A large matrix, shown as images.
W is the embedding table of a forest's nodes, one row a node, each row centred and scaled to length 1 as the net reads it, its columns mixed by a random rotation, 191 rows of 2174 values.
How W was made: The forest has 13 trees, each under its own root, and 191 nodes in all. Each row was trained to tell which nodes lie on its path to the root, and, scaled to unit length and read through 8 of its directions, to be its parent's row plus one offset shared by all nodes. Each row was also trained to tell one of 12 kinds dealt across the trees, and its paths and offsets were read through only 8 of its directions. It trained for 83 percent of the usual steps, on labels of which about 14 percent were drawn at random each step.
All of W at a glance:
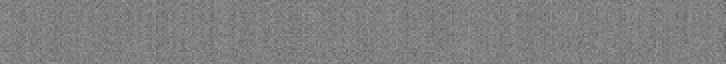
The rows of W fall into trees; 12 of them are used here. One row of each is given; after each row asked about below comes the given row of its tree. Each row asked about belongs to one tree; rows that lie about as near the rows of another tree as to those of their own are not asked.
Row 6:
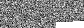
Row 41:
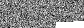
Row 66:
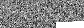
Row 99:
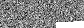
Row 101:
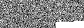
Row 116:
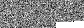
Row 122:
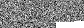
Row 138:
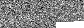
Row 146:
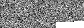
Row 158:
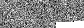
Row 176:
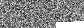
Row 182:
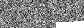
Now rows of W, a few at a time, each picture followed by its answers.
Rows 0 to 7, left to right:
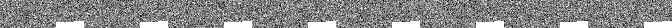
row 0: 41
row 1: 138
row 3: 176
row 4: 101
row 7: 146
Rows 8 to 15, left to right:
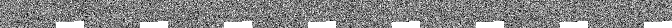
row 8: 41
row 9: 6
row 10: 176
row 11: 176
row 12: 99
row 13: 6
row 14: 6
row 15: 66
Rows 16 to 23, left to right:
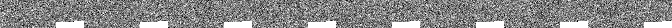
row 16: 176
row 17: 138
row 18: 138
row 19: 182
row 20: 66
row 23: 101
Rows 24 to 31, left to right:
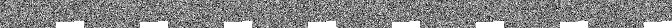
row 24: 66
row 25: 6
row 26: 122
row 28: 41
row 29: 99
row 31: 101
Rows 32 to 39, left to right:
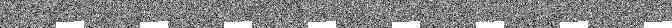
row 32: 66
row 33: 101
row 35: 146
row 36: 41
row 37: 146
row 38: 176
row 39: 138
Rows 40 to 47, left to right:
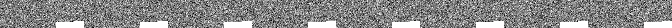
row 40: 138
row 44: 41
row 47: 41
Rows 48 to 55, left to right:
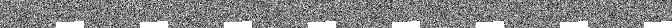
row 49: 99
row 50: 176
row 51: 182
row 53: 182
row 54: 101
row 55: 41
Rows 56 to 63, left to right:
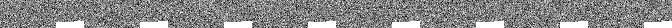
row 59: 158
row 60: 101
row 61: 101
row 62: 122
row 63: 99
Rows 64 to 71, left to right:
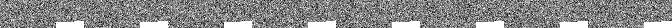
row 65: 182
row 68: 66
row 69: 146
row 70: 6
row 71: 182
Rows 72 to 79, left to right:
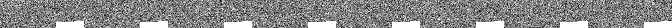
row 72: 158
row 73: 182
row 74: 6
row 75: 176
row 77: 66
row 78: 66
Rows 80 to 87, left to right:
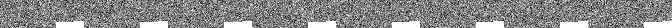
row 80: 182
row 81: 182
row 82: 146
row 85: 182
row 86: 41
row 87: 176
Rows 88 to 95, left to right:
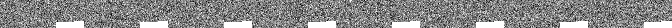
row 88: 99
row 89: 41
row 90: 182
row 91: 146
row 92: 138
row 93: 101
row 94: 66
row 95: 182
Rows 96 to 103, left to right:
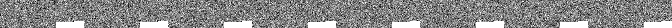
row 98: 101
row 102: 66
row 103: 138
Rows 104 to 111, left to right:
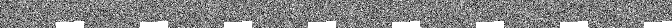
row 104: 146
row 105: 6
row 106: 41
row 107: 41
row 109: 41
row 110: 66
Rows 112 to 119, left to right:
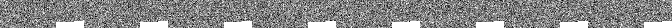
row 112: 101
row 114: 6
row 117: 138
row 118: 182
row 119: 146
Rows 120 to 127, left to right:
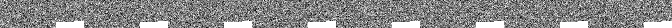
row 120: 101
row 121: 176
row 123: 176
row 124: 6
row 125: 138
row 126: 138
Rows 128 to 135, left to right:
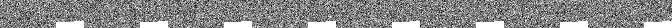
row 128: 176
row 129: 99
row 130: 41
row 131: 6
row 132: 99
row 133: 6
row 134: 66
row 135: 101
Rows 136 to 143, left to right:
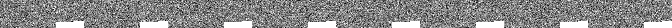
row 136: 182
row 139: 138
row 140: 101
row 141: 41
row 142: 116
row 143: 99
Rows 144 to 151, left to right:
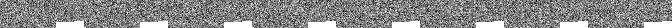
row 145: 101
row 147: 41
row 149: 6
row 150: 182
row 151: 6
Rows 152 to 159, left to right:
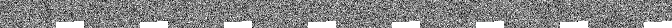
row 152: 146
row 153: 99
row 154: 66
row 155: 66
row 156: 176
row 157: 146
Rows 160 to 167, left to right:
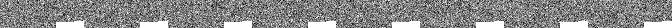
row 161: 101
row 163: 146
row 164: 66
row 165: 146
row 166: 122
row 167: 41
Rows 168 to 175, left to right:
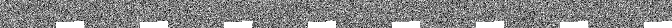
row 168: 122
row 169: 99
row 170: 6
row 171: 158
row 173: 101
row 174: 176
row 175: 176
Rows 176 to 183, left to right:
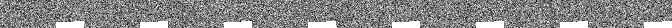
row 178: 182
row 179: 6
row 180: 99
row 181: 146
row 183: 182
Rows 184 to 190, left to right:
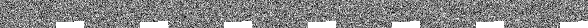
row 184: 146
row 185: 176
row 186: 138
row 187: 176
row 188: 66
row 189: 66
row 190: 122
